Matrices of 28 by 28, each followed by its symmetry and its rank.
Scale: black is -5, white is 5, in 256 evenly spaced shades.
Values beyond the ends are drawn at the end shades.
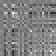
symmetric, rank three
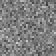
neither, full rank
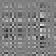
neither, rank two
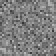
symmetric, full rank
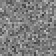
neither, full rank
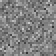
symmetric, full rank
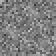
symmetric, full rank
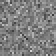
neither, full rank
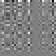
neither, rank two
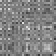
symmetric, rank three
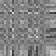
symmetric, rank three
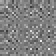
symmetric, rank three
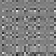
neither, rank two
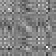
symmetric, rank three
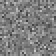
neither, full rank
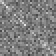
symmetric, full rank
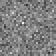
symmetric, full rank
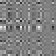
neither, rank two
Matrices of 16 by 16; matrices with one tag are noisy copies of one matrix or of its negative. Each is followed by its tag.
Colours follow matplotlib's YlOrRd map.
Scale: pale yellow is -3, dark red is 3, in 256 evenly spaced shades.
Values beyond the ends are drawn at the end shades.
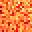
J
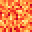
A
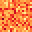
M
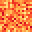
M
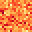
M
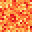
M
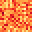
M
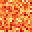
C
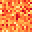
J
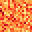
M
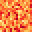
A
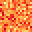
M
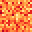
J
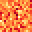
A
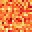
C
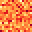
C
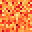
J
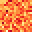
C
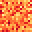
J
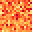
J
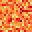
C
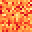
J
